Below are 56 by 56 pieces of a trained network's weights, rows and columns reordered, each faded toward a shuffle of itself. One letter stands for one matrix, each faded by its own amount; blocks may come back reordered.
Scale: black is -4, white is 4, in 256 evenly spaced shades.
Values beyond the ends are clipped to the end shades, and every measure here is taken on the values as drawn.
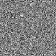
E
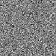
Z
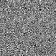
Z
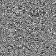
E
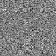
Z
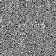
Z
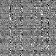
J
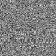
E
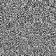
E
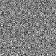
Z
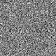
Z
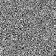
Z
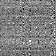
J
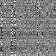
J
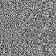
E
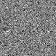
Z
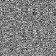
E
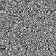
E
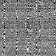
J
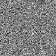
E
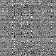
J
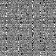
J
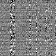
J
